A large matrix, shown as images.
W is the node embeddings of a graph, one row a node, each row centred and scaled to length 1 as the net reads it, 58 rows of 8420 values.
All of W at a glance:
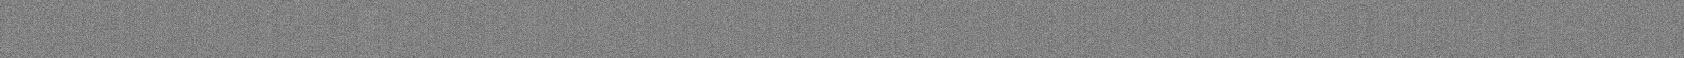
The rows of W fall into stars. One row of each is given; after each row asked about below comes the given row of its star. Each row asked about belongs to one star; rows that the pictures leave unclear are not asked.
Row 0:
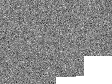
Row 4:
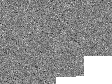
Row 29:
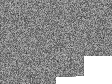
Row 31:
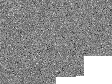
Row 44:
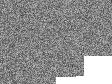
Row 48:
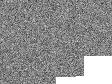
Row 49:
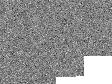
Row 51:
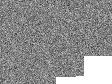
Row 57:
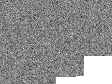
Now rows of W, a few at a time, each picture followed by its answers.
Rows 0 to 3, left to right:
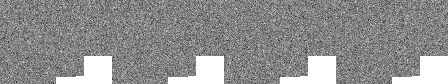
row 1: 51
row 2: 44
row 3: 0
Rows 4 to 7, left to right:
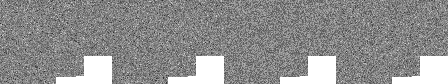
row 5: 4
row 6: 29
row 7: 29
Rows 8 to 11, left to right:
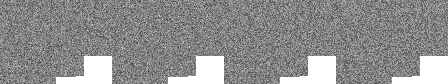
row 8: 48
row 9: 4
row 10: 49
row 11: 31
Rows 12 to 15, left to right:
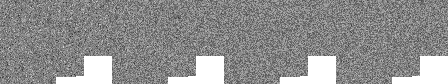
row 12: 0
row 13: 57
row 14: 44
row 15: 57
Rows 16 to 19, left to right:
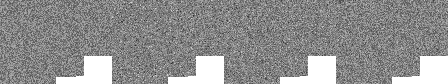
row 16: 51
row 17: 0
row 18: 48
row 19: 29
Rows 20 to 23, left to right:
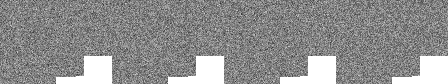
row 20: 48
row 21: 51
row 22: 51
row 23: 48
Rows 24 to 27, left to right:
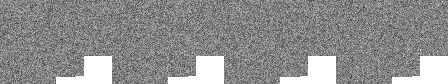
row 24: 29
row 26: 57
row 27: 44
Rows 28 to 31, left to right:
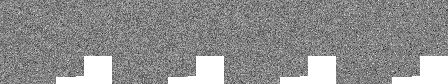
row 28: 29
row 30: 48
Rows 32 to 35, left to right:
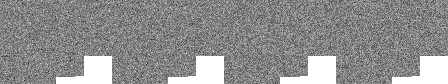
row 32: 29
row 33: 44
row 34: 0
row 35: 44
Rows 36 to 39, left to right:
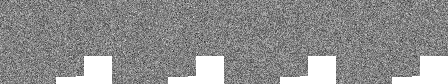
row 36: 48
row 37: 49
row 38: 29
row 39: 51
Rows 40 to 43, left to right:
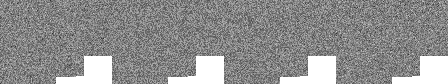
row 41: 48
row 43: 51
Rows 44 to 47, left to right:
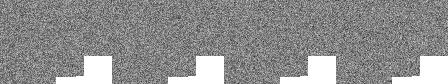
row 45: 51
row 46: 31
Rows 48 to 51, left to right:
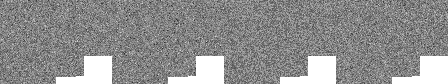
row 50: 31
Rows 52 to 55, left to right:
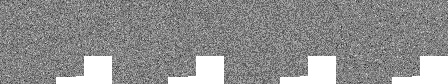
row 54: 4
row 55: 31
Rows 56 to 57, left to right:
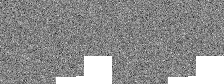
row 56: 57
